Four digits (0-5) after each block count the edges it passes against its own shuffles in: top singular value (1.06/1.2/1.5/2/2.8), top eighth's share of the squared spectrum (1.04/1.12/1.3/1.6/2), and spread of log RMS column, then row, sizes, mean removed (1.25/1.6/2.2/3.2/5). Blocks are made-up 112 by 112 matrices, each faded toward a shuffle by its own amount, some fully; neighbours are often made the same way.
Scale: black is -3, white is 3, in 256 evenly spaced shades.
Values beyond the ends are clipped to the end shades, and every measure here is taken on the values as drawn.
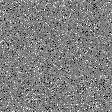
0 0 0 0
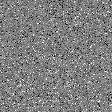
0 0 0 0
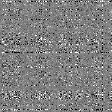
2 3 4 4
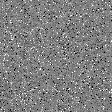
1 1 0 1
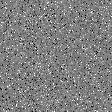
2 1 0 0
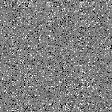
4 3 2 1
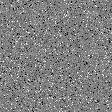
0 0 0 0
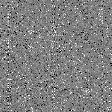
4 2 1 0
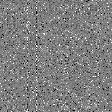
4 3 2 1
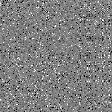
4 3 2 1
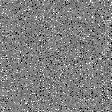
4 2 2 1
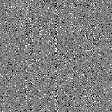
4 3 3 2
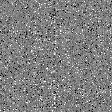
3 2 1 0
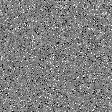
2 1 0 0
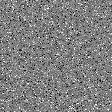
2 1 0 0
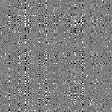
5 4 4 3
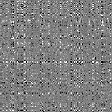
5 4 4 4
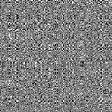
5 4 3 3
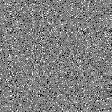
4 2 1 1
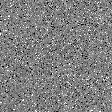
3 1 0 0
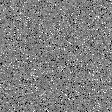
2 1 0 0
